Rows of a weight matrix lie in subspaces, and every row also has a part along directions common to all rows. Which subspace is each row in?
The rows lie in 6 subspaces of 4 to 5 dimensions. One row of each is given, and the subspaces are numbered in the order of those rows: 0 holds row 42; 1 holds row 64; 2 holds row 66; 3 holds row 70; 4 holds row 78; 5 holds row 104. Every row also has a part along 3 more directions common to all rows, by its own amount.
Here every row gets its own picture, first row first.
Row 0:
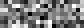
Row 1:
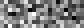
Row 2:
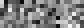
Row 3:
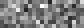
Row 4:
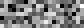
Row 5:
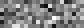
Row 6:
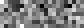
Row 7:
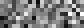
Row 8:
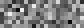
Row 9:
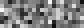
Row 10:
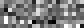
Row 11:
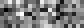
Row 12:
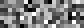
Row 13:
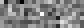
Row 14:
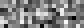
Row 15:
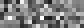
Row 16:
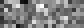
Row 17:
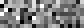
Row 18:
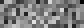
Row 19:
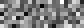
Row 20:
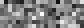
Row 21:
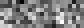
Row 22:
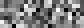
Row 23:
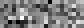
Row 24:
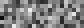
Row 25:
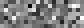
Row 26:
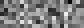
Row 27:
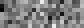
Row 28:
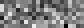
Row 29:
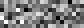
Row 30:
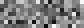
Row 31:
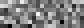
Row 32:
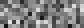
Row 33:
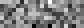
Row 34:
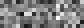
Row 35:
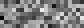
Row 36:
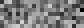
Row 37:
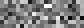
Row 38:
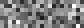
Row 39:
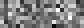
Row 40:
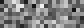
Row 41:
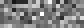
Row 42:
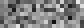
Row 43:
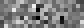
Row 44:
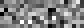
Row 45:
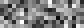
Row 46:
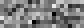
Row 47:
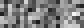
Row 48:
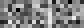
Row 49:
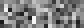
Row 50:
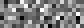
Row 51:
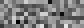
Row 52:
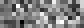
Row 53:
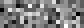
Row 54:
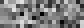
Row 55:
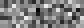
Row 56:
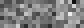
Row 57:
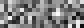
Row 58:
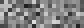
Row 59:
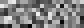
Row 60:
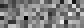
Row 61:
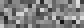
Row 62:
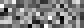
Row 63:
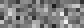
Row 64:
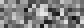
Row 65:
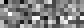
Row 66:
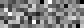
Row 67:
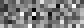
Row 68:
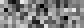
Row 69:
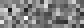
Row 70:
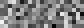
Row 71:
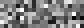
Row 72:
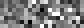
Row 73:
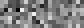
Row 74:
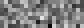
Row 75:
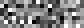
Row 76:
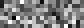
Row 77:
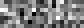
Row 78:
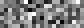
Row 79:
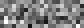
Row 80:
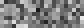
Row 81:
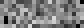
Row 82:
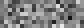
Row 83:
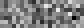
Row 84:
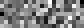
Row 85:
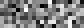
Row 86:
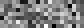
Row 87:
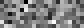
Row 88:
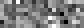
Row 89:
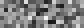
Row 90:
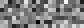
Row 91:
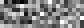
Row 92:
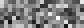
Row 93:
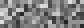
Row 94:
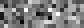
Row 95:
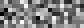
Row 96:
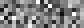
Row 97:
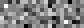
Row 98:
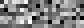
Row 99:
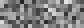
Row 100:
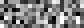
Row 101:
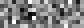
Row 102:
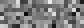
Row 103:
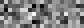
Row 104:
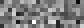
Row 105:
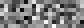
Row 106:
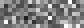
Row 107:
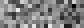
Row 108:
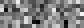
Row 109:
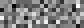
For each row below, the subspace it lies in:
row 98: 0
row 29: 1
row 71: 2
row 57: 2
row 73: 4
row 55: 4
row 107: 3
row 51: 5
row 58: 5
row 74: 2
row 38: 2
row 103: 1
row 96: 5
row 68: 4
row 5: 2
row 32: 2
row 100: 5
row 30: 5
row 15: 1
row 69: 2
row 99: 2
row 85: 4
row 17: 1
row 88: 1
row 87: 4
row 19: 3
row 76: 2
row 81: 5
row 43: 0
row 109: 5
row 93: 2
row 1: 3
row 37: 0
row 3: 4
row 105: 0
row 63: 1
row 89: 4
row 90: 2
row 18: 5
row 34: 3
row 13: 0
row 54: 0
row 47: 0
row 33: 1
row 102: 3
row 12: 4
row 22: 4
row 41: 0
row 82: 0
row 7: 3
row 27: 3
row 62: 3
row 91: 0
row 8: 4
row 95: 2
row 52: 0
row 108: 1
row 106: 5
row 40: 4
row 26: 2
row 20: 0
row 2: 0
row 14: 1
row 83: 4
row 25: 5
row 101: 5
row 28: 1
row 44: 2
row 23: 5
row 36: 5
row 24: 3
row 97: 1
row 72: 1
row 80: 4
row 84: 4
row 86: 5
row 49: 4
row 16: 4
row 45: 1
